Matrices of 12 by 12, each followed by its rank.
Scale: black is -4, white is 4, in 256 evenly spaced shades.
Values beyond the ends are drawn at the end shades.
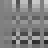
one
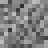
full rank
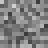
full rank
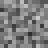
full rank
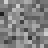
full rank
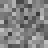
full rank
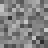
full rank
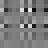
one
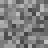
full rank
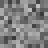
full rank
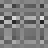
one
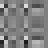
one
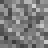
full rank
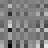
one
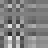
one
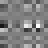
one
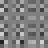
one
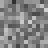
full rank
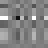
one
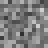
full rank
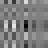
one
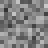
full rank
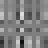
one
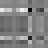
one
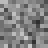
full rank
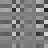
one
